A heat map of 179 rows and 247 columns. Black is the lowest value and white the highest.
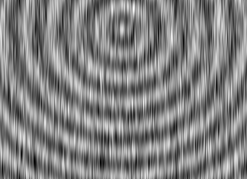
The histogram is bell-shaped. Concentric rings centre on the top middle. No overall slope runs across the table. Overall the values sit about 50% of the way up the scale.
